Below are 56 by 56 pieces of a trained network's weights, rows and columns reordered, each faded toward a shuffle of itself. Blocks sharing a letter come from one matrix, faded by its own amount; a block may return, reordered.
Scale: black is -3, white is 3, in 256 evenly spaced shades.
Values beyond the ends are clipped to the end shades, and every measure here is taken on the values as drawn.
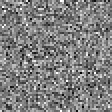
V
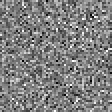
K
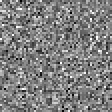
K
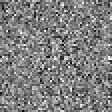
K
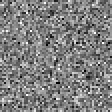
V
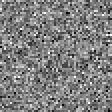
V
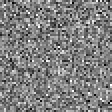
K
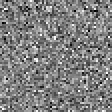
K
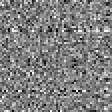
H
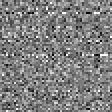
H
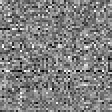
H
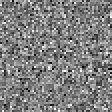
V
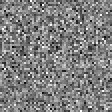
K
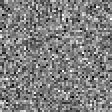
K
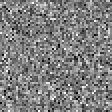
K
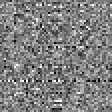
H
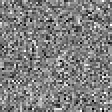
V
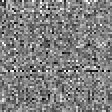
H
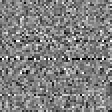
H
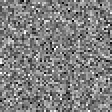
V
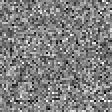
V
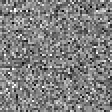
V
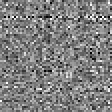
H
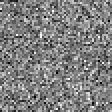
V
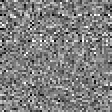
H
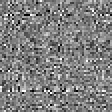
H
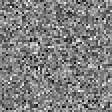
K
